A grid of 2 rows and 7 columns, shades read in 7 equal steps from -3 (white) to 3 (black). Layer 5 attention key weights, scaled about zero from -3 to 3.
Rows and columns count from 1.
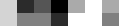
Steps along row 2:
up same up down same up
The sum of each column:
-4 2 1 5 -4 -6 -1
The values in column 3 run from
0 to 1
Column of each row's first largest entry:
4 4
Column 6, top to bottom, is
-3 -3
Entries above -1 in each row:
3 4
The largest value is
3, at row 1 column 4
